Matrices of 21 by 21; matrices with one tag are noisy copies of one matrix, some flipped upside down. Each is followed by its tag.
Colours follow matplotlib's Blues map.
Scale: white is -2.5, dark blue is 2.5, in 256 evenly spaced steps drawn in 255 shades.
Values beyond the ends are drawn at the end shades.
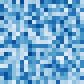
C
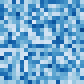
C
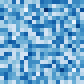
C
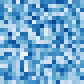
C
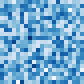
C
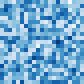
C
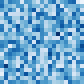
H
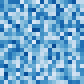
H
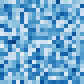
C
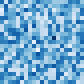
H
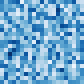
H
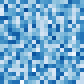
H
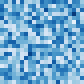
C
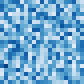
H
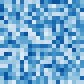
C
